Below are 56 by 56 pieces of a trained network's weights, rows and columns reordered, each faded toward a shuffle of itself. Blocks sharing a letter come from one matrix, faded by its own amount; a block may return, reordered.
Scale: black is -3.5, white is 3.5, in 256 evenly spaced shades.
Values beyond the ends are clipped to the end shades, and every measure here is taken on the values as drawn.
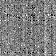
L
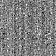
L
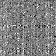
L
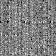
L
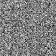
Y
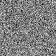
Y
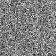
Y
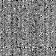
L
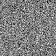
Y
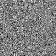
Y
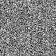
Y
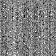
L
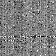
L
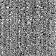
L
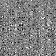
L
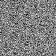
Y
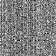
L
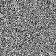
Y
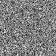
Y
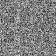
Y
